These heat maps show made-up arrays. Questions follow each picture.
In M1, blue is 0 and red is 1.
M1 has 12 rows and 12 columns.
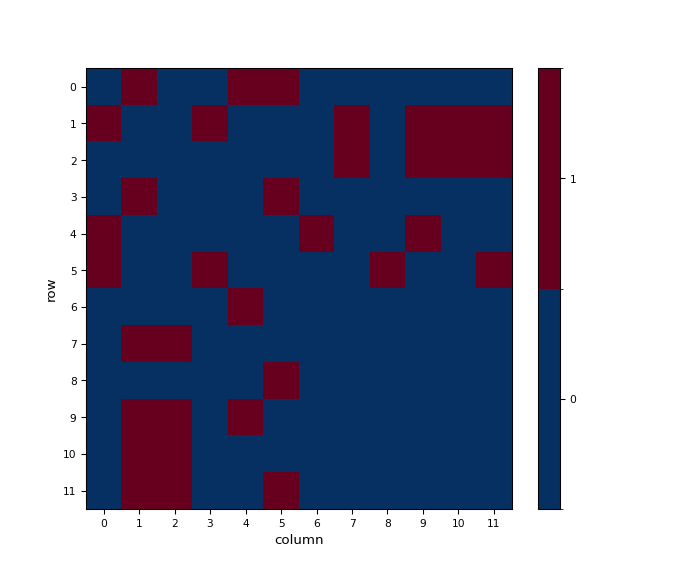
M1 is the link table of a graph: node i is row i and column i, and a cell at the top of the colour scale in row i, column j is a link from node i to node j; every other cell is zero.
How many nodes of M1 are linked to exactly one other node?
2
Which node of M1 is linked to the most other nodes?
node 1
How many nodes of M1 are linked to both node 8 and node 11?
1
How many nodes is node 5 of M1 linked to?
4
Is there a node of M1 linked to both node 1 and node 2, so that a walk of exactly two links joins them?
yes
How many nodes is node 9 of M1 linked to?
3
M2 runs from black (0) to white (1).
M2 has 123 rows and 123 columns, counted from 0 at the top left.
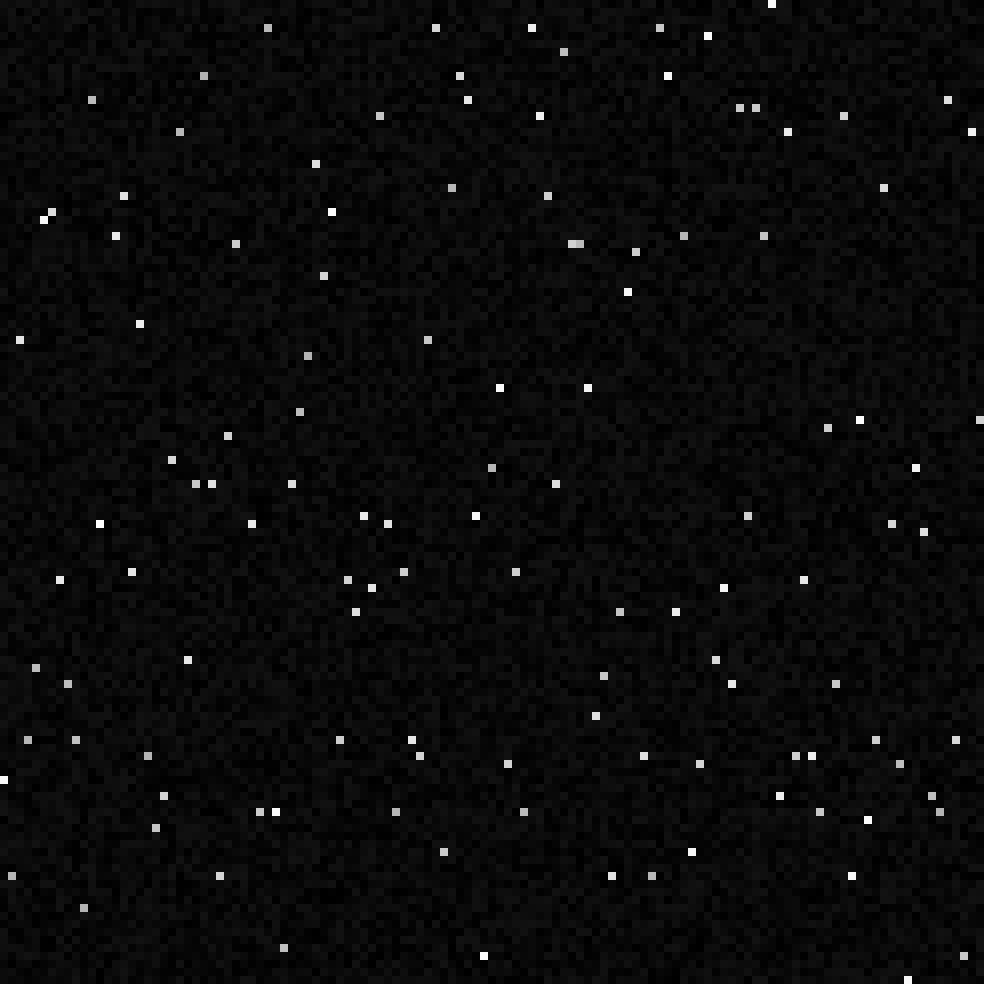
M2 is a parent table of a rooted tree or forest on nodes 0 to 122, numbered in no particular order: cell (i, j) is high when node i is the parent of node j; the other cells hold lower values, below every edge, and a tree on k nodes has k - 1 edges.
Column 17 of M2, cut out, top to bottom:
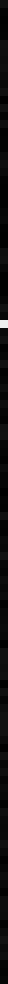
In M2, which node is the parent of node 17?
40
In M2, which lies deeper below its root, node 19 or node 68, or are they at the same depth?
the same depth
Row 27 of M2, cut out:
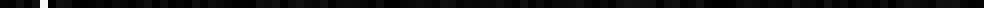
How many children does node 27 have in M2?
1
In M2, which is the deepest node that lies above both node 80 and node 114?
94
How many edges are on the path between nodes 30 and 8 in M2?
3
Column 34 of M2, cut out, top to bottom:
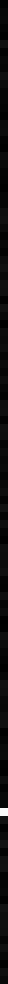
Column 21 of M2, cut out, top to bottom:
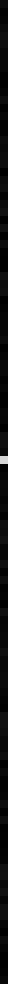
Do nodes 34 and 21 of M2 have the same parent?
no
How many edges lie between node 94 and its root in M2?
1
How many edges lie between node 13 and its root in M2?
0
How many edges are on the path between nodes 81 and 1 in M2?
2
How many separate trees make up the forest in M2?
2
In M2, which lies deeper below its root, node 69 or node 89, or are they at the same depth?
the same depth
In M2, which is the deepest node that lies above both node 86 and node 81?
109
